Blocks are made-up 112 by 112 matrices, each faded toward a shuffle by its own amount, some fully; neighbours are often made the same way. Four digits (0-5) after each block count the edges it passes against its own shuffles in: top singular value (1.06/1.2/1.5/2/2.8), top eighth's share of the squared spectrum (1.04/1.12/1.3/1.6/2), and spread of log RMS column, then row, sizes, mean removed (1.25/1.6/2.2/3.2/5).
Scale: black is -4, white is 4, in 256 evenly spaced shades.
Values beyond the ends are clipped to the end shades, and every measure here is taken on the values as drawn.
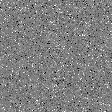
2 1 0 0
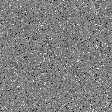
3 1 0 0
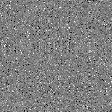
4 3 1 1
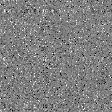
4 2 1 0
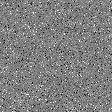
0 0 0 0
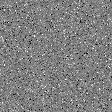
0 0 0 0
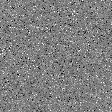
1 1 0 0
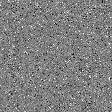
3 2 0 0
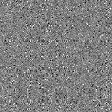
4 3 2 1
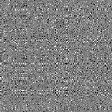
5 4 3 3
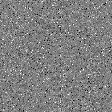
3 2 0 0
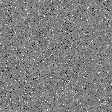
1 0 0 0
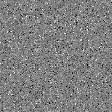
3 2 1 0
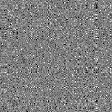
4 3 2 2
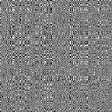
5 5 4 4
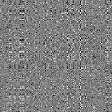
5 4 3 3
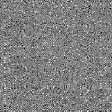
4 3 2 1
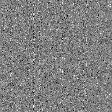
1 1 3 0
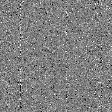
2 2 2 0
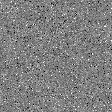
0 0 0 0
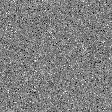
0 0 0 0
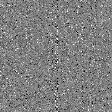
2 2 2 0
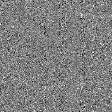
0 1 3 0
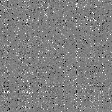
3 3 2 1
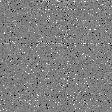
3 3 1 2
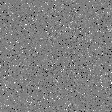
2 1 0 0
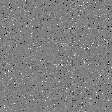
2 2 1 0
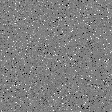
1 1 0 0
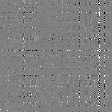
4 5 3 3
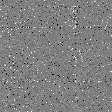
3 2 1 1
